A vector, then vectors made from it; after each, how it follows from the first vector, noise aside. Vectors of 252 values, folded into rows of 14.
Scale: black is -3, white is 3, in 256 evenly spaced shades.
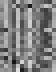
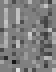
partly zeroed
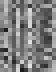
copied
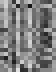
copied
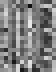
copied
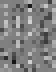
partly zeroed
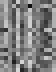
copied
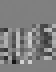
partly zeroed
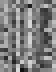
copied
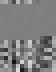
partly zeroed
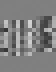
partly zeroed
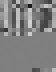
partly zeroed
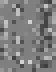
partly zeroed
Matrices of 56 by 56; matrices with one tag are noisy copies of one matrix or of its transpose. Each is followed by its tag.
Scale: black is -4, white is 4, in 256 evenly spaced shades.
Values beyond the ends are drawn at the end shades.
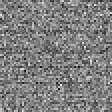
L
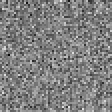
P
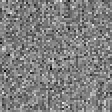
P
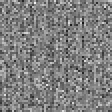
L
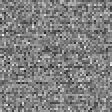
L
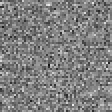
P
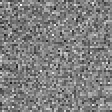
P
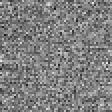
P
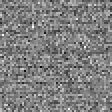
L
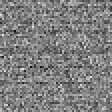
L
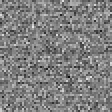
L
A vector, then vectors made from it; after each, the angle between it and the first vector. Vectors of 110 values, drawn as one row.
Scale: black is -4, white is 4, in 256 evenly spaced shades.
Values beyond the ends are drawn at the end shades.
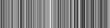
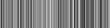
nearly parallel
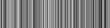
partly aligned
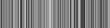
nearly parallel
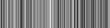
nearly parallel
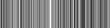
nearly parallel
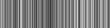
nearly opposite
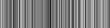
nearly opposite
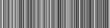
partly aligned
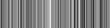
nearly parallel
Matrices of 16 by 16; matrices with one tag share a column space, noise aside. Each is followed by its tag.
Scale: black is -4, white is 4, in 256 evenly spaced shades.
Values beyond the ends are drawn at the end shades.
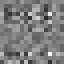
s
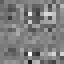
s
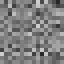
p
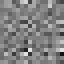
p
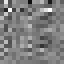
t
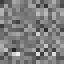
p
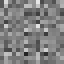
p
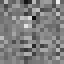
t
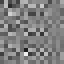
p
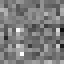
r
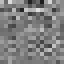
t
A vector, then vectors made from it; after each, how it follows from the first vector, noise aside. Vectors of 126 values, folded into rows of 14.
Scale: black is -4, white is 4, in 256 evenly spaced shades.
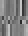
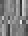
negated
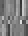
negated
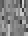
sign-scrambled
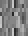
wrapped around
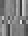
negated
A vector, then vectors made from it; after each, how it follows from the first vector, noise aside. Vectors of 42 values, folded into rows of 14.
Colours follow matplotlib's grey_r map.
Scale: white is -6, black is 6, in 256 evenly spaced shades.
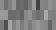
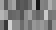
scaled up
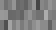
copied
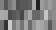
scaled up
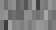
copied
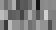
scaled up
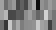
scaled up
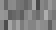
copied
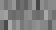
copied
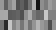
scaled up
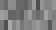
copied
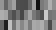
scaled up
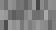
copied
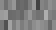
copied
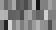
scaled up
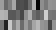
scaled up
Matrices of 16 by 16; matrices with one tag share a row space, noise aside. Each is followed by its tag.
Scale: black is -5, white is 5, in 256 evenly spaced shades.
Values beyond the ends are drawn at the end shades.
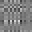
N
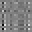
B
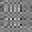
N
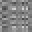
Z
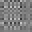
N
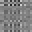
N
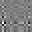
B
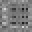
Z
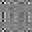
B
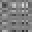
Z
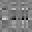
Z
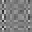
B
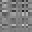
Z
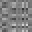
Z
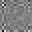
B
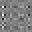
B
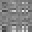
Z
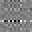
N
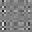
B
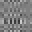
N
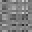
Z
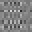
N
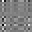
B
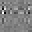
B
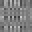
N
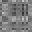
Z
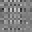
N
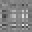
Z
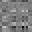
Z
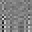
B
